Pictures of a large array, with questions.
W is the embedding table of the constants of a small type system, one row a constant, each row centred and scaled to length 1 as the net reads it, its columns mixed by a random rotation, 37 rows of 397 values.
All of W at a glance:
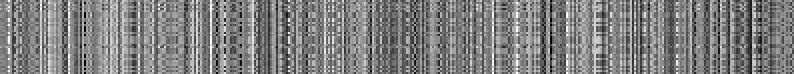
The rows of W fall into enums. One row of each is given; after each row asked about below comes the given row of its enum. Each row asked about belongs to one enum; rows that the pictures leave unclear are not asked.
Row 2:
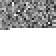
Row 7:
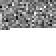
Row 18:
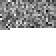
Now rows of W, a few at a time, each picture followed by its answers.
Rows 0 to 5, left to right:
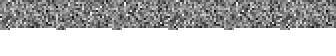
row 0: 18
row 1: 7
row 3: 18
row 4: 2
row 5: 18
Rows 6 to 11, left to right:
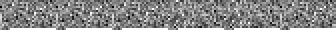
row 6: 7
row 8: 7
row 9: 18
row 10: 18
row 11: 7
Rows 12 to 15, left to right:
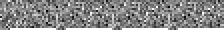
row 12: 18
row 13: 7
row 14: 7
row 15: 7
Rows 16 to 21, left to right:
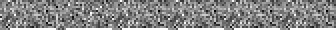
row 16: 18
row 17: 7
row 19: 18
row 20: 18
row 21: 18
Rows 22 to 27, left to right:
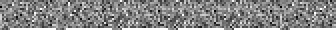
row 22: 7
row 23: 2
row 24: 18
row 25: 18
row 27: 7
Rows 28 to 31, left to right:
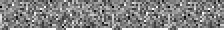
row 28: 7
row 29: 18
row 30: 7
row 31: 7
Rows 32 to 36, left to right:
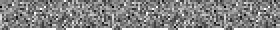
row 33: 18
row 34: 7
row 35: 18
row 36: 7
